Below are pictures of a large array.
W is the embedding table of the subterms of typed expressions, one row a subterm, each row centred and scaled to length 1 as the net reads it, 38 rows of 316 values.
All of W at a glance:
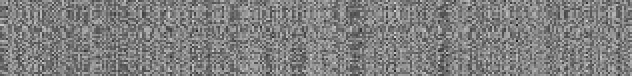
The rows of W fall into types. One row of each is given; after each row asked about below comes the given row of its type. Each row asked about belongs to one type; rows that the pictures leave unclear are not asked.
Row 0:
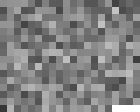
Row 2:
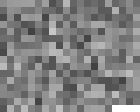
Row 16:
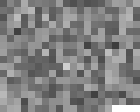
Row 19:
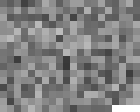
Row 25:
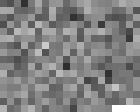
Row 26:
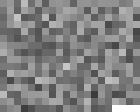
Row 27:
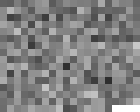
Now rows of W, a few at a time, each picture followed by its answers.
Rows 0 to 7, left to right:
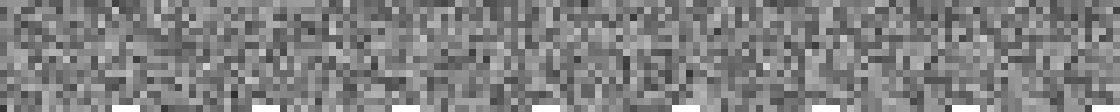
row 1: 26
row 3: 16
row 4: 19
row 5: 16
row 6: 2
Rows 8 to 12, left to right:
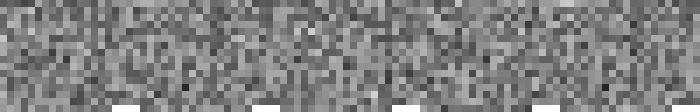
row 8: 16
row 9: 2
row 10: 27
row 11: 26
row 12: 2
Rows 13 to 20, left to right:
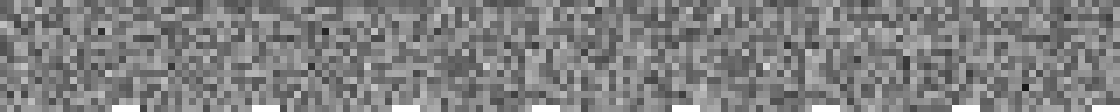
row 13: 19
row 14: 0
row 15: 0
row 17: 27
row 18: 16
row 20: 2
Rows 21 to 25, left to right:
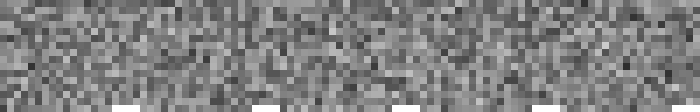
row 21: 0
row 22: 16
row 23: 2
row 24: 27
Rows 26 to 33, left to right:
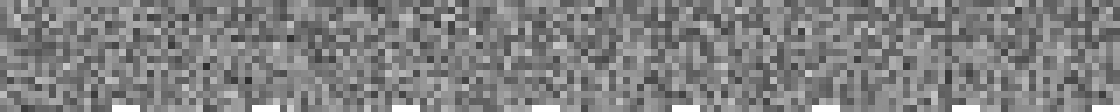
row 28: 0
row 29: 25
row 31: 19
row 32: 27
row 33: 27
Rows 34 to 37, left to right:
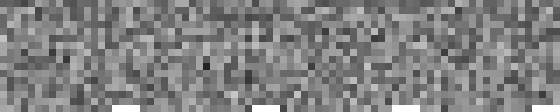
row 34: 16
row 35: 2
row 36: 0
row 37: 27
